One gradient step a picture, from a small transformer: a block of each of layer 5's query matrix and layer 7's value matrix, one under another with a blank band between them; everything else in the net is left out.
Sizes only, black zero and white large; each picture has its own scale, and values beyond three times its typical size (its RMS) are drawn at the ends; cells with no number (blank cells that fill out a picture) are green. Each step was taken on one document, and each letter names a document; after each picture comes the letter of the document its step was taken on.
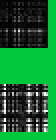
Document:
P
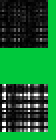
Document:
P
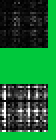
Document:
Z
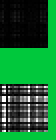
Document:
Z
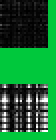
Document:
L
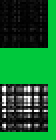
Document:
Z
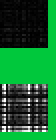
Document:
Z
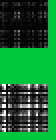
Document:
Z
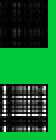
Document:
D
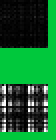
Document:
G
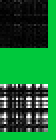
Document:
L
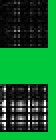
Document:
D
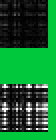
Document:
L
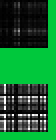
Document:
D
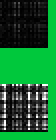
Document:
L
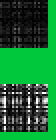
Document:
L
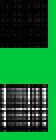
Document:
D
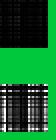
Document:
G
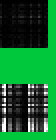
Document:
G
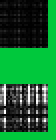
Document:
D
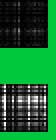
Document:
D
